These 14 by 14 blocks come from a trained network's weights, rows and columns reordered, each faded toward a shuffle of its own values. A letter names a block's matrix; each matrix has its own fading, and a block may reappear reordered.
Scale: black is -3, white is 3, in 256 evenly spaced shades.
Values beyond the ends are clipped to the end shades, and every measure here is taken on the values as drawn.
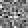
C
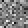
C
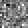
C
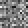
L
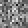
L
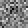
L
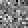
C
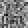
L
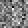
L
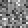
L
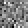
C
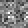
C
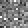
C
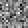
C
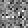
C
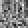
L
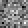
C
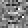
L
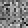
C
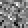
L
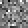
L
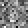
C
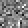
C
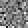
C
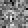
L
